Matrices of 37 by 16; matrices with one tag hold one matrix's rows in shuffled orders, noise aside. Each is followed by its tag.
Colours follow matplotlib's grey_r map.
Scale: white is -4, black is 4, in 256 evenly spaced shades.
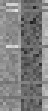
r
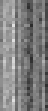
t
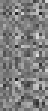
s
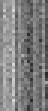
t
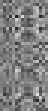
s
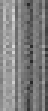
t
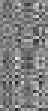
s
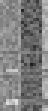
r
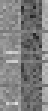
r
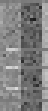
r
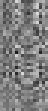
s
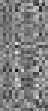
s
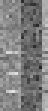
r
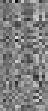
s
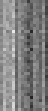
t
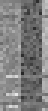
r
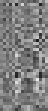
s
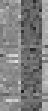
r
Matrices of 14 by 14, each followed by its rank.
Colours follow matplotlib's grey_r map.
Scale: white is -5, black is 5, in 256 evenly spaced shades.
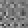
three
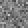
full rank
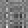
two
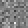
three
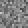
full rank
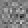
three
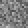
full rank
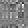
two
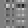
one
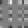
one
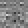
three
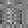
two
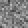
full rank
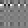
one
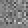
three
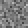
full rank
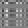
one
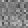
three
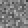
full rank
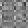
two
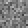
full rank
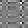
one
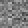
three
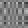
one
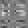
two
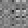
two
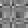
two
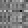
two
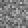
full rank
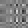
one
